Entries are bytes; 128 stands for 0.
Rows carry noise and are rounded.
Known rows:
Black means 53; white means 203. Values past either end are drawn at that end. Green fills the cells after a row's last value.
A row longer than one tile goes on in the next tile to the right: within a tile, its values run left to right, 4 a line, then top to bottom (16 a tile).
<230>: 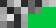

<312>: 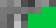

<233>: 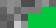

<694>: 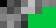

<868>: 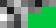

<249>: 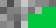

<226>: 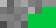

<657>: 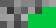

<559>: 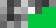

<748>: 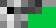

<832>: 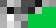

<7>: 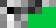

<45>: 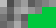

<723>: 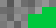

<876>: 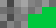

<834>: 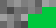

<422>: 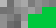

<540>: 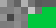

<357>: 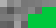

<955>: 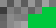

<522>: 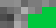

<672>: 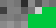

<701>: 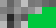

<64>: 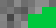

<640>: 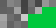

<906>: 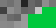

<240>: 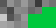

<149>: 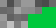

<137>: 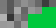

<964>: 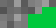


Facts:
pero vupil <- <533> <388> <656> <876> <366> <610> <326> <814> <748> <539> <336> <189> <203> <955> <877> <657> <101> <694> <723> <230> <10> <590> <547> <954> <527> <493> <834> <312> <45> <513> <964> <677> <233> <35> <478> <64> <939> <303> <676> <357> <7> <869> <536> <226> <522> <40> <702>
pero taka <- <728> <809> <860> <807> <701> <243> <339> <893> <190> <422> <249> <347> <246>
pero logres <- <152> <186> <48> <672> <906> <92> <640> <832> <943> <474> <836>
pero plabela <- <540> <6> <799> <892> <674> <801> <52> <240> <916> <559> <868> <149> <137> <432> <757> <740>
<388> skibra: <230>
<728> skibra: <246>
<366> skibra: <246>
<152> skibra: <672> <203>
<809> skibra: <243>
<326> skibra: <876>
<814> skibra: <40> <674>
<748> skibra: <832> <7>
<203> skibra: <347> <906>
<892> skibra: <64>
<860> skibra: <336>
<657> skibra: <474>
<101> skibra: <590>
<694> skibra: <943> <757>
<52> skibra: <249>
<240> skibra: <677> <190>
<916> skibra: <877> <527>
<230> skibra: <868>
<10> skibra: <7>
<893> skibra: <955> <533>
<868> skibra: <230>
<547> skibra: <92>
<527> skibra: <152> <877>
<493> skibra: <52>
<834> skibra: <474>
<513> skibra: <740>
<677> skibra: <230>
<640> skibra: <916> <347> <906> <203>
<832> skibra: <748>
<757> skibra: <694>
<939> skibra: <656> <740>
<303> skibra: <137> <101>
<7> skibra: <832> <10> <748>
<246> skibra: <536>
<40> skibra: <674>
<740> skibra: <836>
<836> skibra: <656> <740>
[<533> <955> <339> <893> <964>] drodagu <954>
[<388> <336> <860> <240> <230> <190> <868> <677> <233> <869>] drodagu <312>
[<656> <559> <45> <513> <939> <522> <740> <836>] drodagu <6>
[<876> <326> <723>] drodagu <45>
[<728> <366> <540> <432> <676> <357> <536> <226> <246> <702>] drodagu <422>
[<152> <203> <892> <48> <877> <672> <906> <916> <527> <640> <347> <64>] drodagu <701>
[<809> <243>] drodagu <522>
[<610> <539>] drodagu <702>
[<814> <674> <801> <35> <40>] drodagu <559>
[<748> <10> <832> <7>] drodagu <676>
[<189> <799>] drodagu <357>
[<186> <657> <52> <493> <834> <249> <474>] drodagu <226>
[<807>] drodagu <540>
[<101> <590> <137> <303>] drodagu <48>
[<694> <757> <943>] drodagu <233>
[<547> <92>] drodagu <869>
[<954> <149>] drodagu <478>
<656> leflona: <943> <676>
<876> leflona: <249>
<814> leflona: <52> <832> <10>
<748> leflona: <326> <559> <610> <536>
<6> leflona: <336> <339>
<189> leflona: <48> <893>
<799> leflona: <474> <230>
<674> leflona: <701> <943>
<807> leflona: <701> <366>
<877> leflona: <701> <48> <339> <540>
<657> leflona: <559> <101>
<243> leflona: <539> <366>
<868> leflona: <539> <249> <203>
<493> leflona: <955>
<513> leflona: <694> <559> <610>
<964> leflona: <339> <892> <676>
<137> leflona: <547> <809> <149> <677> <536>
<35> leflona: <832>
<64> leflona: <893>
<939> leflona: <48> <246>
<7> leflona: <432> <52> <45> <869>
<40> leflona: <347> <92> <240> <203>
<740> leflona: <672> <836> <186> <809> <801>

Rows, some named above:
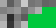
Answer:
<701>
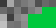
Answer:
<892>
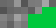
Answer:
<964>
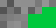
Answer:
<539>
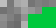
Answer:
<422>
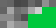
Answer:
<943>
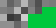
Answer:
<916>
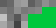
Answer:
<860>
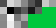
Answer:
<7>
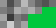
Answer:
<801>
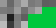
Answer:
<701>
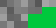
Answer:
<814>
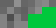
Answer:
<64>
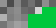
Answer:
<92>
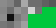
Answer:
<6>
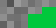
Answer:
<189>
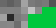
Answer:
<674>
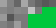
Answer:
<540>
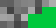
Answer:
<657>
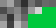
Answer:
<48>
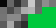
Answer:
<694>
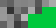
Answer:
<657>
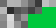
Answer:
<10>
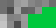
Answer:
<893>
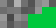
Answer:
<877>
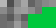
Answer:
<45>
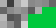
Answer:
<347>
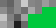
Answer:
<246>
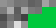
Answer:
<869>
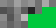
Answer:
<203>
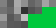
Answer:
<527>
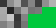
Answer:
<677>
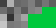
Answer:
<892>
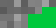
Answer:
<964>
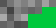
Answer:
<40>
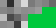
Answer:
<243>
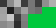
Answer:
<677>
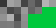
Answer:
<388>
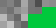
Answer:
<52>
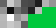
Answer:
<832>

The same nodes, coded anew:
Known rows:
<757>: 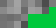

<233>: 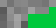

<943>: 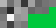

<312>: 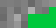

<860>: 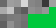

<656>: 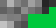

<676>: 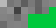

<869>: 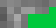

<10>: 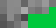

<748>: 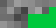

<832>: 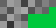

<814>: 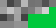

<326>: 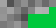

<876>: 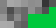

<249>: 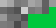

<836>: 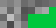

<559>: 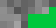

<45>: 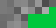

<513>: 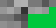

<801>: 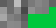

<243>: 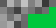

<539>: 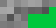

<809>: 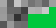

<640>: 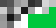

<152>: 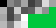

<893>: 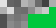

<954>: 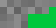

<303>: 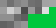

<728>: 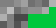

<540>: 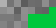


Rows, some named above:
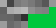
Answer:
<7>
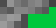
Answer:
<740>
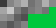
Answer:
<657>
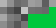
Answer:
<249>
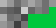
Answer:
<249>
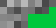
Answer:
<243>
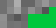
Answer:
<799>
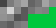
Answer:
<657>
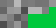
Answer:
<694>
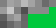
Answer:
<388>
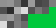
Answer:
<474>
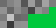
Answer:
<186>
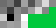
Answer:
<203>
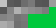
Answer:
<964>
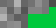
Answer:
<801>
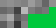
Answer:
<246>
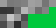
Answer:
<190>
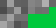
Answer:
<137>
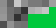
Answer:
<809>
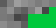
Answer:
<748>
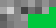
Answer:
<892>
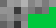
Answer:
<807>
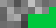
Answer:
<677>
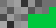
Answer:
<832>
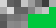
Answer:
<893>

